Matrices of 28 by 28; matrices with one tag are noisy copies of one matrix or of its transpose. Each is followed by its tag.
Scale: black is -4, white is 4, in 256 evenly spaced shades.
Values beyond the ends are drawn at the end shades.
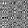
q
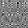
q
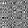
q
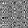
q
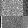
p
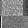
p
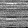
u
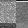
p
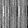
u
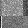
p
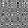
q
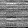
u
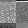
p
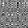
q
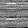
u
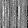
u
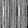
u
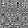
q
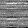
u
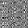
q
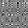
q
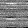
u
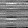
u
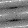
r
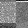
p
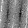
r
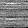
u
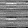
u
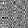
q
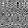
q
